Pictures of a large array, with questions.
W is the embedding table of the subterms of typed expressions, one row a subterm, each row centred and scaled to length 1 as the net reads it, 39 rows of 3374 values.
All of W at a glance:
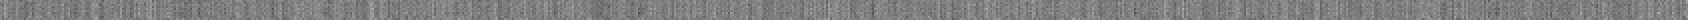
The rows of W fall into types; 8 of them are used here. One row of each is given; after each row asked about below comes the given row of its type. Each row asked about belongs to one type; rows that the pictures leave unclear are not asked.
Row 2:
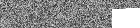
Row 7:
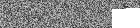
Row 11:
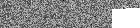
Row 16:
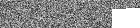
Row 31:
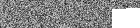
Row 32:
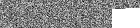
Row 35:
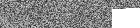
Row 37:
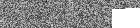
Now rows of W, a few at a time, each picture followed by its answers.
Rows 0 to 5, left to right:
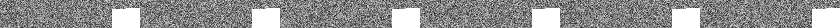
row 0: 32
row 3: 35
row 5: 31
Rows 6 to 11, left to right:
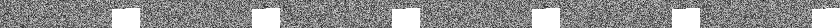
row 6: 11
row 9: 7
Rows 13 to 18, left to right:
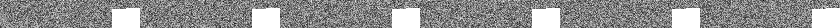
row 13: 35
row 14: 31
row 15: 2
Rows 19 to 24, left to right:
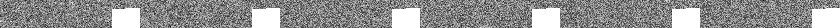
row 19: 37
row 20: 35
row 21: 7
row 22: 31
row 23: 32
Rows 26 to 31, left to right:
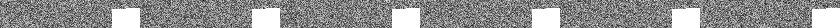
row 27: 11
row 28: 32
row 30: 11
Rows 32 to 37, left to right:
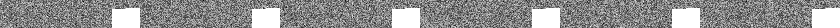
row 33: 11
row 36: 31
